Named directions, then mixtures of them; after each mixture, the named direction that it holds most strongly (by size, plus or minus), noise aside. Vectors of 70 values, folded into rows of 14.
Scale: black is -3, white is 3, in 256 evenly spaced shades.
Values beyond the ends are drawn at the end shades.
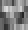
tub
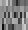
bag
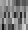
bag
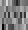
bag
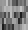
bag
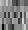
bag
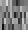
bag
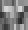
tub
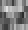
tub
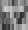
tub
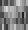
tub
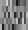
bag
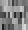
bag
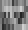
tub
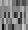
bag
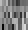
bag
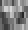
tub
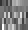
bag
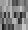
bag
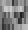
tub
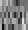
bag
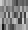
bag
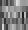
bag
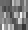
bag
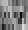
bag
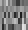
bag
